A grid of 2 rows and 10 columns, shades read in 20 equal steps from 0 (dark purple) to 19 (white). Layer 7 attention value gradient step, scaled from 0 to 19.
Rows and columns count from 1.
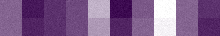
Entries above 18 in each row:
1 0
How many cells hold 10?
0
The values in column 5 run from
11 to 13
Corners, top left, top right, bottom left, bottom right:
7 3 7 2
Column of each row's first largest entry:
8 8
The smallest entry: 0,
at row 1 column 6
